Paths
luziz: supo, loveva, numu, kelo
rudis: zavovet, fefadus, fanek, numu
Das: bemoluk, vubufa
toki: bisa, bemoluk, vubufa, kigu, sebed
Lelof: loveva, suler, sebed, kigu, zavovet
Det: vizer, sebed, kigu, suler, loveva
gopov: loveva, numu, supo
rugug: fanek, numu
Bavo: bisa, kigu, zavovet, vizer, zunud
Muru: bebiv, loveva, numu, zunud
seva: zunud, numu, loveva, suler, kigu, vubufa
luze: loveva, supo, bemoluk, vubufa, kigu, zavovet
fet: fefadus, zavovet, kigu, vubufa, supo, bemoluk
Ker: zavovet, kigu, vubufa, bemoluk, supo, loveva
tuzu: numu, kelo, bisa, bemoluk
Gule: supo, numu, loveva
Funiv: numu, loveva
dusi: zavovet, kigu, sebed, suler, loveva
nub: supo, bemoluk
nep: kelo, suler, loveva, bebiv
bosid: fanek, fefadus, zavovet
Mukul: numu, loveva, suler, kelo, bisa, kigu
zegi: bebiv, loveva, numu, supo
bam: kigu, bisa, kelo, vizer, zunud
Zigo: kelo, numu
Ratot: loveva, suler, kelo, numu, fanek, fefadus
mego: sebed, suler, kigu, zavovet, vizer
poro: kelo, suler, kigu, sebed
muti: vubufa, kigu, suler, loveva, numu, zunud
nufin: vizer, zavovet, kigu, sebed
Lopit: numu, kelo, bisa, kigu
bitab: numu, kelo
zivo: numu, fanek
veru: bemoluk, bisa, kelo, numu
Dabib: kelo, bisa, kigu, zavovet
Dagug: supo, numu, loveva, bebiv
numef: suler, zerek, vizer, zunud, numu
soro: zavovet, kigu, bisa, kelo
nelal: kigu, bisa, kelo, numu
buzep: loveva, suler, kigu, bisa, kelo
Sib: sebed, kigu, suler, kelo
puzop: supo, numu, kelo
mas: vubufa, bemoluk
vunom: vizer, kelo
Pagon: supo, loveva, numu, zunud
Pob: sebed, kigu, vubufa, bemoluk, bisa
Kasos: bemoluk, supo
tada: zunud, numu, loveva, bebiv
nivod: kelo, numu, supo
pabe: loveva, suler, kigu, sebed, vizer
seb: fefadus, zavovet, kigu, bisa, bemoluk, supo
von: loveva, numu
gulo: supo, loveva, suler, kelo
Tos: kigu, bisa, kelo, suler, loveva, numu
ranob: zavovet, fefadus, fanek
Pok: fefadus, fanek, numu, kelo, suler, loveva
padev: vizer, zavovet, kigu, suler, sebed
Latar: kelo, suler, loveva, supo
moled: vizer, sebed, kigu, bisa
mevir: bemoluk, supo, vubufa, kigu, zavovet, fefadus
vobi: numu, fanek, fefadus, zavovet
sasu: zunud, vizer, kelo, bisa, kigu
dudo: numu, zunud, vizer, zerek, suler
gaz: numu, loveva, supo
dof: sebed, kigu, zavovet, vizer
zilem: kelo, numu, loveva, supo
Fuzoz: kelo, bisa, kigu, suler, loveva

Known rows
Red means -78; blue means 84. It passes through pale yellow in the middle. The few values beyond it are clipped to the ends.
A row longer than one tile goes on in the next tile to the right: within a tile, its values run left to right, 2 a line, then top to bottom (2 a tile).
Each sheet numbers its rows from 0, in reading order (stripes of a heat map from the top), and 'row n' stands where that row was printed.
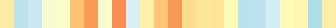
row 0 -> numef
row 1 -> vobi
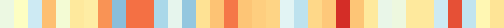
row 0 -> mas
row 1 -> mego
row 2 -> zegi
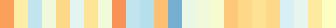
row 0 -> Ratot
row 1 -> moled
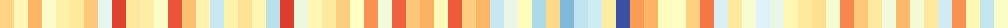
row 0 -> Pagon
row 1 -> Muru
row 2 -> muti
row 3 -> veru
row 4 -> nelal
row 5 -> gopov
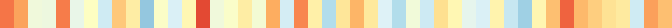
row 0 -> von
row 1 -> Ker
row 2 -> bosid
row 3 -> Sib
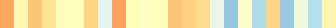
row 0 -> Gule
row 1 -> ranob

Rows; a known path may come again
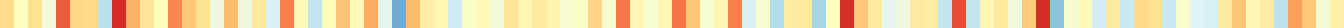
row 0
seva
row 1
gopov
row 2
fet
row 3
luziz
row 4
Funiv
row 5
zegi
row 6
Bavo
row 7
dudo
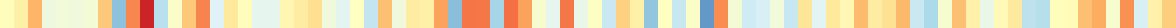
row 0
toki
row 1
nelal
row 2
mas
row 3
von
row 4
Zigo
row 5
rugug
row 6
numef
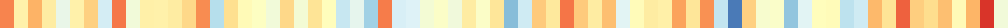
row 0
Dagug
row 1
Tos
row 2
nivod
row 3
dof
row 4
seb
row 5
Pob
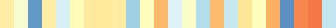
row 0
nep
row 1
Das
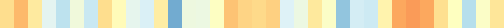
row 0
bosid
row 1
moled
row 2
Det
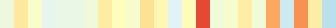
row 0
Fuzoz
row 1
Ker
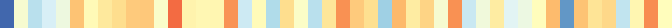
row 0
sasu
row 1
Mukul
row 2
buzep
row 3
nub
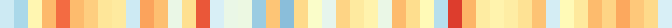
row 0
Sib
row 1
soro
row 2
tada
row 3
luze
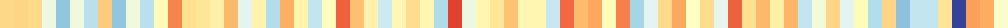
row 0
ranob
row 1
gaz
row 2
Muru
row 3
pabe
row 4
Lelof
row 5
veru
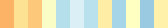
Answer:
rudis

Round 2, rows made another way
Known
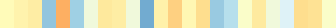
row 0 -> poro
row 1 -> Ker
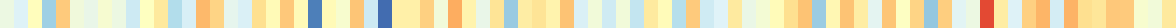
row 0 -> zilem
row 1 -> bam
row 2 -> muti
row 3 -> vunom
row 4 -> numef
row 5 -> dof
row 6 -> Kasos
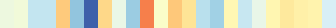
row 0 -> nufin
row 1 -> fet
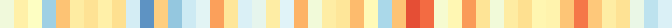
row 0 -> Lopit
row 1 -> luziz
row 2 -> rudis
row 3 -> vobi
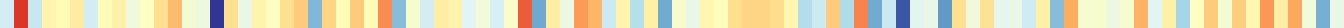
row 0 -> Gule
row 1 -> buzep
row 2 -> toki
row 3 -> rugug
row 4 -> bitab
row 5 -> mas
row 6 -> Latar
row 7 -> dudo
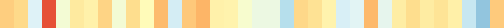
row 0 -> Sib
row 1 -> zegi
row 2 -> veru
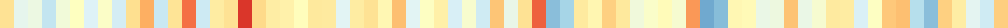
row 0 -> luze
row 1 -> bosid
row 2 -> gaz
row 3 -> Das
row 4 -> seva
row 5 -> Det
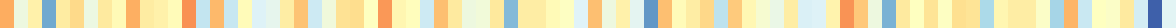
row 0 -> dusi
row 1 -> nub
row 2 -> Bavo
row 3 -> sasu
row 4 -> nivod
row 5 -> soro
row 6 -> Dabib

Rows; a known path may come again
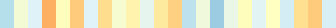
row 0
puzop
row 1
luze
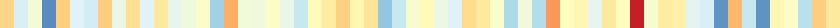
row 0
pabe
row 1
zilem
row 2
Ker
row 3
gulo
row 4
padev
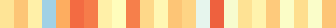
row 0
ranob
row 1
Sib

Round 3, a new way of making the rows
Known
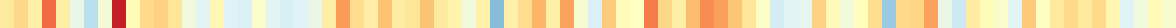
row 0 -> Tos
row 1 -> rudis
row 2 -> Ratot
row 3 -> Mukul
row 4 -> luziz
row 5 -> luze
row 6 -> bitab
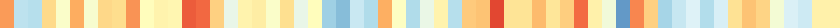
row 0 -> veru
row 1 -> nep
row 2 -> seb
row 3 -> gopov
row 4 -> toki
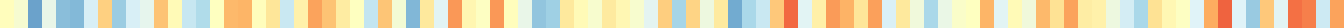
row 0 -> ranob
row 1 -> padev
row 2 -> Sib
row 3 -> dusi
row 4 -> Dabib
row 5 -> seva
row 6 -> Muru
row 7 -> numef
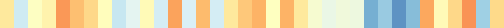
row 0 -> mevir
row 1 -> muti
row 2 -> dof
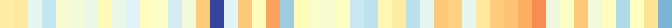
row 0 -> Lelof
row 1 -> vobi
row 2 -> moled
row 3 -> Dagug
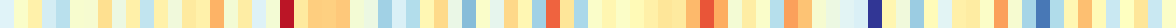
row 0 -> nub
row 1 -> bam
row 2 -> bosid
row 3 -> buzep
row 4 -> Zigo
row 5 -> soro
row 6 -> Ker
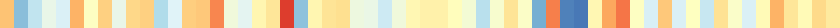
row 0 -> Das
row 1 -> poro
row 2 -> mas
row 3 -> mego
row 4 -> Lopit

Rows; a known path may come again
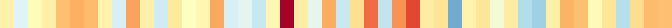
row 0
Kasos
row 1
nelal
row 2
gaz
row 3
padev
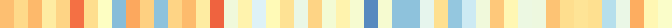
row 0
gopov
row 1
puzop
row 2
ranob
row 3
vunom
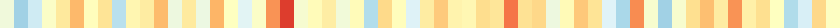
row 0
nufin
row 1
Fuzoz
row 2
Lopit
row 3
von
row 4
zegi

